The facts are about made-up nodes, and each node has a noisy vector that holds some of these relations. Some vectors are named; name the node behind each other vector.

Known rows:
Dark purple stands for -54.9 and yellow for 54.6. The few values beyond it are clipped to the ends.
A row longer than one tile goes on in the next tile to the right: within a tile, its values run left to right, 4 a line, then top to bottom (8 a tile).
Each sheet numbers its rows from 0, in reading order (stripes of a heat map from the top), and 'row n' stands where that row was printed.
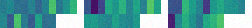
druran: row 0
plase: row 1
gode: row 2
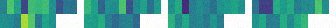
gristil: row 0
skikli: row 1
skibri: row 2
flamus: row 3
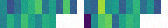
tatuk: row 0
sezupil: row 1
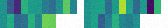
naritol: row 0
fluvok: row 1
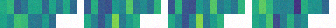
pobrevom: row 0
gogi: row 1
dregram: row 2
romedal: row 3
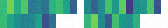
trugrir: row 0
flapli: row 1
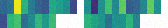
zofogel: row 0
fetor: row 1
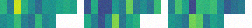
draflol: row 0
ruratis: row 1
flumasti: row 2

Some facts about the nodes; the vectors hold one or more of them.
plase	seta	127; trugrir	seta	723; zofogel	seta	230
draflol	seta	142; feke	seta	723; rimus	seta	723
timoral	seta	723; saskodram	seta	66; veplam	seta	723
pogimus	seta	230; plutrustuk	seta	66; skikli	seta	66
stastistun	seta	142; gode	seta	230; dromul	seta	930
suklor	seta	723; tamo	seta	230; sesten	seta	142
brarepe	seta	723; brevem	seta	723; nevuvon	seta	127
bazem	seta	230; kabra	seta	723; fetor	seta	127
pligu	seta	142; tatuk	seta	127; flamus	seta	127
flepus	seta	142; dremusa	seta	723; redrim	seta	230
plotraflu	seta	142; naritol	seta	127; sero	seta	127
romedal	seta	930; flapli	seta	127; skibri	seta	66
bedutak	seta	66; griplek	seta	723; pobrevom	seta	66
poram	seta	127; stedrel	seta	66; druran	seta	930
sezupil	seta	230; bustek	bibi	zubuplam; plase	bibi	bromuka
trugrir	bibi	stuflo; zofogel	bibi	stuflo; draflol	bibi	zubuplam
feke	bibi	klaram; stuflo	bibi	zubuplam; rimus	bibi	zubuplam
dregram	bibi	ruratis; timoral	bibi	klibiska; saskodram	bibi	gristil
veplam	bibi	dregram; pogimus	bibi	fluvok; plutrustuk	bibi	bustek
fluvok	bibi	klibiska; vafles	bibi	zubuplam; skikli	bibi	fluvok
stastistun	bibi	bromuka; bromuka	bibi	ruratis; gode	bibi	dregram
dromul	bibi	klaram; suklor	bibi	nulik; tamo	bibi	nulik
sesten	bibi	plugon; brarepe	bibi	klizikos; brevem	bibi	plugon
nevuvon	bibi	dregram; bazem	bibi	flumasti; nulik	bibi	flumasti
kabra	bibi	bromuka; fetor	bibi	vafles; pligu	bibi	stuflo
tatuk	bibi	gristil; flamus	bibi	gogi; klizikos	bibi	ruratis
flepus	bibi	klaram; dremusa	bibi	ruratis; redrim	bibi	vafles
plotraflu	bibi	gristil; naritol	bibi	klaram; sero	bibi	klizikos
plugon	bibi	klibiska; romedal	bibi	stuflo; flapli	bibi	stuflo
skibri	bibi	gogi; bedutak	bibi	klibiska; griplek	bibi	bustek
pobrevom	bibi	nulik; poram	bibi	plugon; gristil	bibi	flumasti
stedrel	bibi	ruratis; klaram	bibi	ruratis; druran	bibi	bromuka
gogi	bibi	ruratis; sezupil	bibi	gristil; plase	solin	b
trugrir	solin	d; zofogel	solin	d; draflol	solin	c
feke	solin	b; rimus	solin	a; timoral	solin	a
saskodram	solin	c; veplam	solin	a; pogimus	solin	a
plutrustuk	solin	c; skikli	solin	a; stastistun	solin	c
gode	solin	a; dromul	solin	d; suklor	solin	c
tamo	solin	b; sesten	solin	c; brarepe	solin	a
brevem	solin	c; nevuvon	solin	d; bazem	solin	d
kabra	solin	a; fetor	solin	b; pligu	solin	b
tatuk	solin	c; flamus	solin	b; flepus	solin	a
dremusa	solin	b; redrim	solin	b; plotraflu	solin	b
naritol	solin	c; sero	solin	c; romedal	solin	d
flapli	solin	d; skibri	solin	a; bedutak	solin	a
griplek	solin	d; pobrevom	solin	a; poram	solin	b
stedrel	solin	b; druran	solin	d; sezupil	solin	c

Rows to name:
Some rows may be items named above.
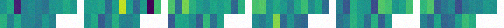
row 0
stedrel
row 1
plugon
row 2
sesten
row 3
suklor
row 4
stastistun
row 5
dromul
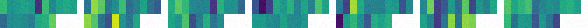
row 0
flepus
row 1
stuflo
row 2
romedal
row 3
plase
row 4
pogimus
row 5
klaram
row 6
griplek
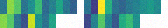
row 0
stuflo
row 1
redrim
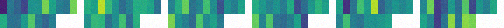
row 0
bromuka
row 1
pligu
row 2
zubuplam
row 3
plutrustuk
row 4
poram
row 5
klaram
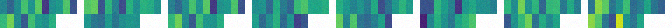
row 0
flapli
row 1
feke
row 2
flapli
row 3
kabra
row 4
plutrustuk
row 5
gode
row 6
plotraflu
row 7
stuflo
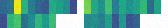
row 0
zofogel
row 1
brevem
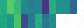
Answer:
romedal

